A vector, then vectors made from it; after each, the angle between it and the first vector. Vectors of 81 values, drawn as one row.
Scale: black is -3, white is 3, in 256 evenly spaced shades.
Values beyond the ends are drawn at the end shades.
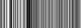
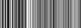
nearly opposite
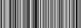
partly aligned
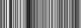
nearly parallel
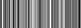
orthogonal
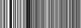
nearly parallel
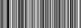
partly opposed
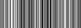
orthogonal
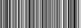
orthogonal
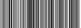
partly aligned
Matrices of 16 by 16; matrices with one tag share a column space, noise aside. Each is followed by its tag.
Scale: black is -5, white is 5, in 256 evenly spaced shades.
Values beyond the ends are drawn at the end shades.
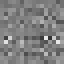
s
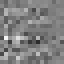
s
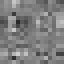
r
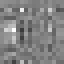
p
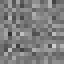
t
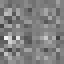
s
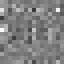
p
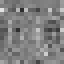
p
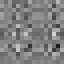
t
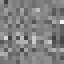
s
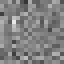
r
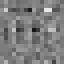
p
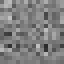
t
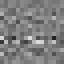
s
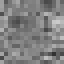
r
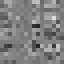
t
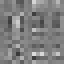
r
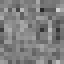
p
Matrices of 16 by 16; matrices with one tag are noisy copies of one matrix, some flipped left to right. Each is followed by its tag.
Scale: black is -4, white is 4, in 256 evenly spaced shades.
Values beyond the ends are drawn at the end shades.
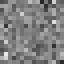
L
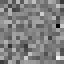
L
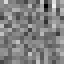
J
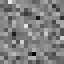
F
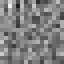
J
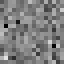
L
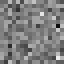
L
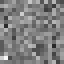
L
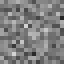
F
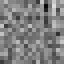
J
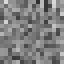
J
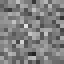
F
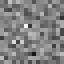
F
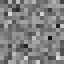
L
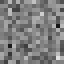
L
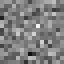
F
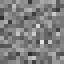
F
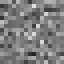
F
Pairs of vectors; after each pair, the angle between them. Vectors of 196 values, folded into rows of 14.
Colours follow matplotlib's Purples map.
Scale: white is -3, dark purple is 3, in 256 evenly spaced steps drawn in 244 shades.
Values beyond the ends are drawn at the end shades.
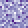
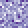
nearly parallel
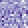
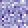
nearly parallel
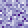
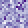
orthogonal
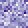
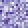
partly opposed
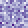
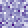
nearly parallel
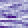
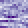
nearly parallel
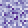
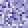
partly aligned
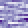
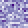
partly aligned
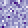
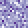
nearly opposite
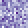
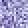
nearly parallel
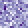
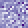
orthogonal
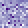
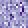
partly aligned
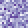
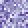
nearly opposite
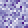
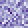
partly opposed
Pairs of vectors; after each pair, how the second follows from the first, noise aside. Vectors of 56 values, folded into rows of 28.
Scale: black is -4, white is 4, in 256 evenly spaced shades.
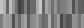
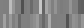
partly zeroed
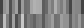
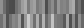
shuffled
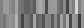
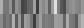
shuffled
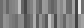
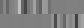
partly zeroed
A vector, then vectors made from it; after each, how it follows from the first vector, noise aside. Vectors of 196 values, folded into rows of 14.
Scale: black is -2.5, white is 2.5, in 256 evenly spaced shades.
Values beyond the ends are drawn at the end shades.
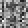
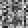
reversed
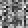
reversed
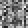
reversed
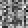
reversed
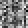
reversed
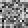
sign-scrambled
